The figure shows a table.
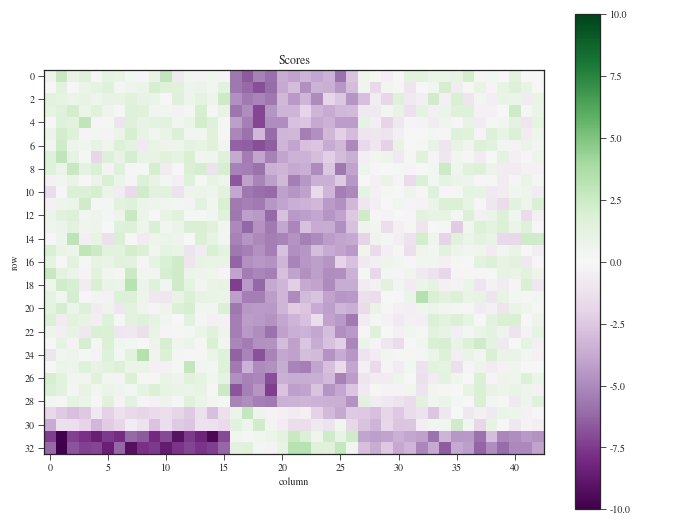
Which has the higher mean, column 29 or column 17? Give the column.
29
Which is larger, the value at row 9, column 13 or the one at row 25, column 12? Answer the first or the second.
the second
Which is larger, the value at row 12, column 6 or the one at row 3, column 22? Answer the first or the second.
the first
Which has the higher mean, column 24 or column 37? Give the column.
37
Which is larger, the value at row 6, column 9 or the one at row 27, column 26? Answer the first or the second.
the first
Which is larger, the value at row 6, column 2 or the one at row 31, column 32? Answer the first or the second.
the first
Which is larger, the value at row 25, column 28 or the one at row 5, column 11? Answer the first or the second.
the second
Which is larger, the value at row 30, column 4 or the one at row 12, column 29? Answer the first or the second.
the second
